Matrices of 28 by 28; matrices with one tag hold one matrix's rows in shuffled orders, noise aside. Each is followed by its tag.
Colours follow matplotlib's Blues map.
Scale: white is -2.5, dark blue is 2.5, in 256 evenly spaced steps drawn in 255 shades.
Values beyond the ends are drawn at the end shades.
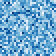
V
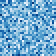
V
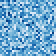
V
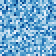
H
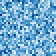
V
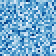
V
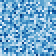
H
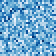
V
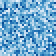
H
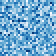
V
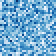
H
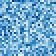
V
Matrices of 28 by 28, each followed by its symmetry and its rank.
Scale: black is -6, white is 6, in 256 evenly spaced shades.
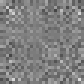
symmetric, rank three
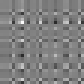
symmetric, rank one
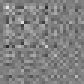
symmetric, rank three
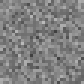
symmetric, full rank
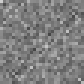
symmetric, full rank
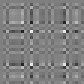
symmetric, rank one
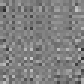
neither, rank three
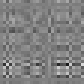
neither, rank two
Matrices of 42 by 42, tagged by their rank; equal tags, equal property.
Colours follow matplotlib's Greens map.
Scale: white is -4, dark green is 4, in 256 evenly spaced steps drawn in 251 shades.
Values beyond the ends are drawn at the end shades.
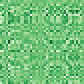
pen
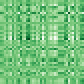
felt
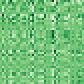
pen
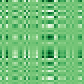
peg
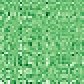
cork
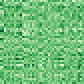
cork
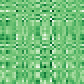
felt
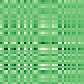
peg
